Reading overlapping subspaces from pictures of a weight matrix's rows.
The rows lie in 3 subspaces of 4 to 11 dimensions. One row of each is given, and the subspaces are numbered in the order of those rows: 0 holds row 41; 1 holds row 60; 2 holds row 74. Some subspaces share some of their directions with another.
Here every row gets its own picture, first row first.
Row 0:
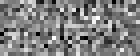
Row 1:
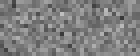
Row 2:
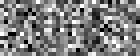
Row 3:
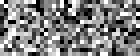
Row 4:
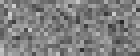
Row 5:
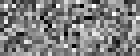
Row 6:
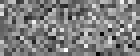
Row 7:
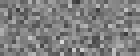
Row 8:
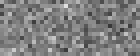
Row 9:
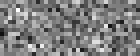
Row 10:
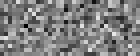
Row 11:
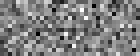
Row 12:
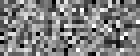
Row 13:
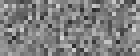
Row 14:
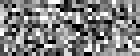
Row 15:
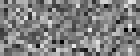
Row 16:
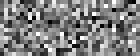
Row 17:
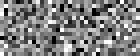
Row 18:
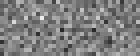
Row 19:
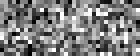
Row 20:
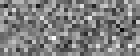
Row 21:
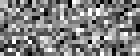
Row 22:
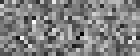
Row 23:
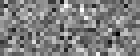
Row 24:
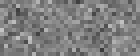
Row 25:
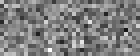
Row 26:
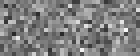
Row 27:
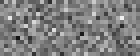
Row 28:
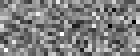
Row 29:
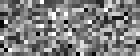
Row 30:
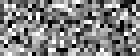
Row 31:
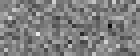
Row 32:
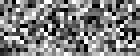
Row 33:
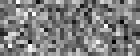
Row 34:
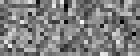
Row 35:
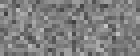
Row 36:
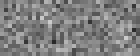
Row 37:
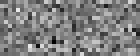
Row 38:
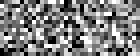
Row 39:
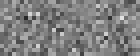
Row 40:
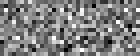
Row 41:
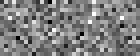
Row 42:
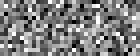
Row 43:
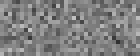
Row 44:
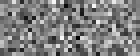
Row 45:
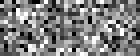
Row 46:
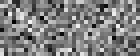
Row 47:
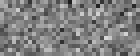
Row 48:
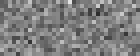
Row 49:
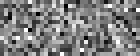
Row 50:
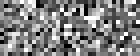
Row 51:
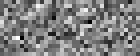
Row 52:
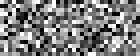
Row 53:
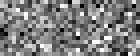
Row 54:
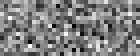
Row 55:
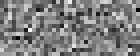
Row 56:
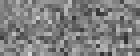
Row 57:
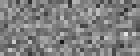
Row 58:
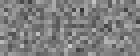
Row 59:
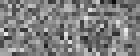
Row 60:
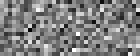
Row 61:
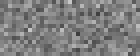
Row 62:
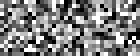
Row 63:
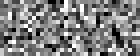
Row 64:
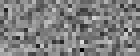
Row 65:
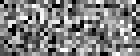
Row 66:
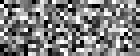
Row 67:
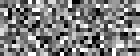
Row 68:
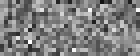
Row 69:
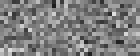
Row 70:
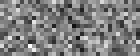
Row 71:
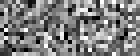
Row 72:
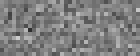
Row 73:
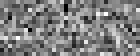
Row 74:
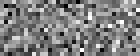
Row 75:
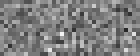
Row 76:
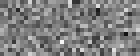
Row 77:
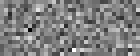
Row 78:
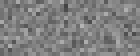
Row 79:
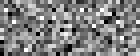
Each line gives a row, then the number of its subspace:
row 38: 0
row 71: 2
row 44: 2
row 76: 1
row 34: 0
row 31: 0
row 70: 0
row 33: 1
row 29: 0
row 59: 2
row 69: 0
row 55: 1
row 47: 1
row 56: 1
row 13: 0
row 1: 0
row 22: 0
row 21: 1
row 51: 0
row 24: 0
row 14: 0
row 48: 1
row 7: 1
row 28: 0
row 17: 0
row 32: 0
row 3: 0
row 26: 0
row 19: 1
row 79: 0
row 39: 0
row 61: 1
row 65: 0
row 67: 1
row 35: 0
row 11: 0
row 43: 0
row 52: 0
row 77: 1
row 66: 0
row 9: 1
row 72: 1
